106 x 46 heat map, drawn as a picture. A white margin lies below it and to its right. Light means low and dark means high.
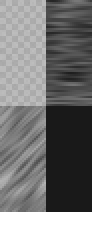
The table splits into 2 rows of 2 panels. Panel 1,1: low, checkered, faint in contrast. Panel 1,2: high, streaked across. Panel 2,1: middling, slanting up to the right. Panel 2,2: very high, flat.
